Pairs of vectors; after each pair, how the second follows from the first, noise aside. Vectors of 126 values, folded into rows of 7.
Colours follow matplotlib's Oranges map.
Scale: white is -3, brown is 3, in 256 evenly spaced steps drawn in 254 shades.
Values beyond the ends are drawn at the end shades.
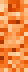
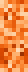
shuffled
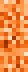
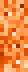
shuffled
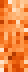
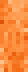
shrunk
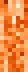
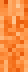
shrunk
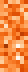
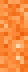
shrunk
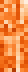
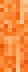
shrunk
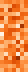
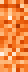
shuffled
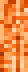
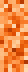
shuffled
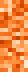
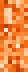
shuffled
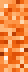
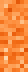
shrunk
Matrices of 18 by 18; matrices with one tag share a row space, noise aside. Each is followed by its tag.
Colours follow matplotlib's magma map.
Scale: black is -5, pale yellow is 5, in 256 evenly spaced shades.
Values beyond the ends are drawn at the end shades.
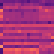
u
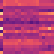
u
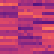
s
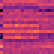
u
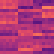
s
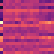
u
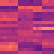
s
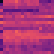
u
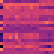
u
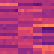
s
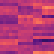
s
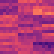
s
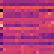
u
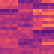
s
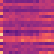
u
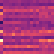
u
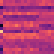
u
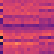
u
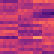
s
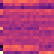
u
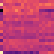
u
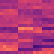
s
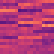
s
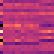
u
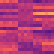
s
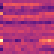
u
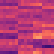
s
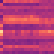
u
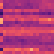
u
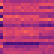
u
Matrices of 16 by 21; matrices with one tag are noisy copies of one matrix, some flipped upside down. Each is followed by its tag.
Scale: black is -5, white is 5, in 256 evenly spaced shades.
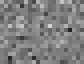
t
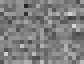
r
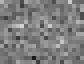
t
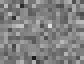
t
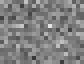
t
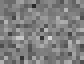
t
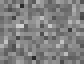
t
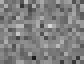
t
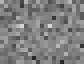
t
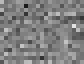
r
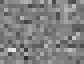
r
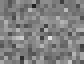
t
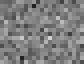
t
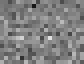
t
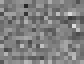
r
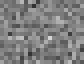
t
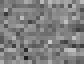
r
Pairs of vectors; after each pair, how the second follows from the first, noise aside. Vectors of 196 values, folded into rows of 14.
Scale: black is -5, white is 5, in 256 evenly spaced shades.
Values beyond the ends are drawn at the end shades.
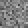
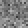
shuffled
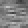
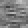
negated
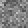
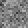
negated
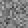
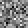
scaled up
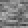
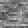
negated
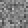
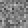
negated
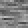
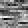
scaled up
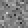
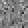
shuffled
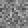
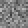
negated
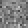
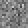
shuffled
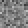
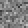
shuffled
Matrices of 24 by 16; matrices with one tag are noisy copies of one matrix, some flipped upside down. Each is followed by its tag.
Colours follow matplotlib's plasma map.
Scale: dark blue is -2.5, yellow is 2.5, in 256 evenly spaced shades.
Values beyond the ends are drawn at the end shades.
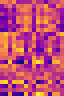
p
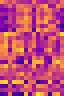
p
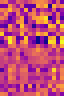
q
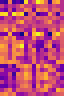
p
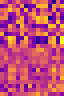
q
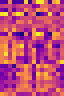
p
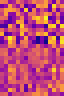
q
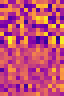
q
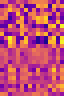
q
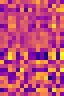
q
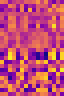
q
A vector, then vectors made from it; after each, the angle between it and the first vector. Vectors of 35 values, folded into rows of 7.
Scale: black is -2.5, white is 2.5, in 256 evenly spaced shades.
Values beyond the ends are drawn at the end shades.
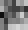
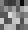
orthogonal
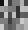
orthogonal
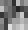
nearly parallel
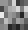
nearly opposite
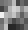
nearly opposite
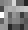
nearly opposite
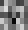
orthogonal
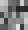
partly aligned
